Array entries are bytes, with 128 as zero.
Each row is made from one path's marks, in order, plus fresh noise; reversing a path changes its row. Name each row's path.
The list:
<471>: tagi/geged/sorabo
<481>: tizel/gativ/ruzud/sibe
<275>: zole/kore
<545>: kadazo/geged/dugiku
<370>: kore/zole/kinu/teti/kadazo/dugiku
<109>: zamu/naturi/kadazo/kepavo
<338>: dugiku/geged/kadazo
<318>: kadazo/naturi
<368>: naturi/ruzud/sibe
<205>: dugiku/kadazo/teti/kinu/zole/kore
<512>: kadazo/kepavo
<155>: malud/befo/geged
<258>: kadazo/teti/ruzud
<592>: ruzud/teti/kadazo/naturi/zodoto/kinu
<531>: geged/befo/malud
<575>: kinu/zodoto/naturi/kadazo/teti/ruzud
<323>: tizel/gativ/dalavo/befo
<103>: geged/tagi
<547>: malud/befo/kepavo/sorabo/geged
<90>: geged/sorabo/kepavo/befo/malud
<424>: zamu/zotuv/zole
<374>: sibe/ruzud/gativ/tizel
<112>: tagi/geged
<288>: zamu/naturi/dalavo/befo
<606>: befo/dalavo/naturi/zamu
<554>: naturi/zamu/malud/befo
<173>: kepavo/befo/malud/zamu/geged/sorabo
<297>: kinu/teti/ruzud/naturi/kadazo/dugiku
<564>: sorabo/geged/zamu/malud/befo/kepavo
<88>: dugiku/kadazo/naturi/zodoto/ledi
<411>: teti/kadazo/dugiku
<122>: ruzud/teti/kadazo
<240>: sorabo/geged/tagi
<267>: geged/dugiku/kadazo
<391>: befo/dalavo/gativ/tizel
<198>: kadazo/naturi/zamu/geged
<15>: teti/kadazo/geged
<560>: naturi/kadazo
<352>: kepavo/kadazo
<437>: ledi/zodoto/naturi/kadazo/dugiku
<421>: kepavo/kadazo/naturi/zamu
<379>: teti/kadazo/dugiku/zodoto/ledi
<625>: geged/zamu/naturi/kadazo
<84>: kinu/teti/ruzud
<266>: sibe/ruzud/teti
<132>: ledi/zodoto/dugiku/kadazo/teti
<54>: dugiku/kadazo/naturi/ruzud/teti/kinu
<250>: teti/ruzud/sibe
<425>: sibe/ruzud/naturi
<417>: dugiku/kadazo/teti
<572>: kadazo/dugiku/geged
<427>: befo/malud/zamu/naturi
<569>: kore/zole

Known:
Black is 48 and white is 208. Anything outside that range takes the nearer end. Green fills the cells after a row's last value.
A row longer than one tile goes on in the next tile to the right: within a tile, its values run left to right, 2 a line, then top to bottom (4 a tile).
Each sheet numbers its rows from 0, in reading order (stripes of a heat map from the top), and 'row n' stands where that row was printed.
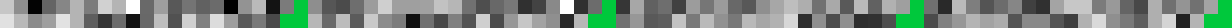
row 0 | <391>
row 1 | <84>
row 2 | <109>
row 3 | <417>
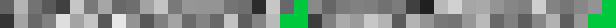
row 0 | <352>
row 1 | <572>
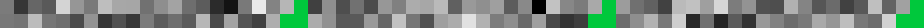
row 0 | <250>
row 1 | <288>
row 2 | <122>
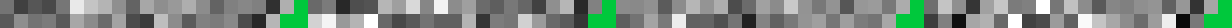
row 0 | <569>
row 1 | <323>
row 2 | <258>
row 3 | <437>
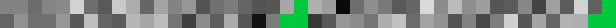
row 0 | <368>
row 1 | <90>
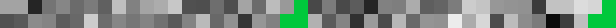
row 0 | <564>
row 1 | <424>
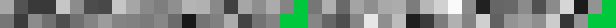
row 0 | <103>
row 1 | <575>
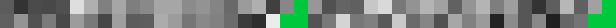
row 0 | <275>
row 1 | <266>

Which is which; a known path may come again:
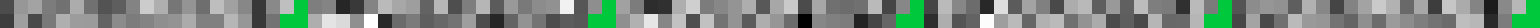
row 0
<318>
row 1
<481>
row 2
<374>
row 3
<421>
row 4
<560>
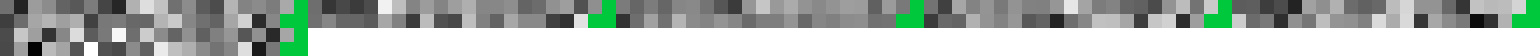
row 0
<417>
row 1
<275>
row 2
<545>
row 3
<379>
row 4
<424>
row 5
<437>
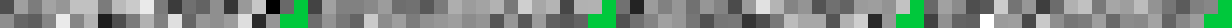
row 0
<575>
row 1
<198>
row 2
<411>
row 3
<512>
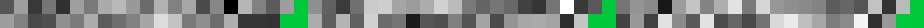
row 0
<288>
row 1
<84>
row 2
<132>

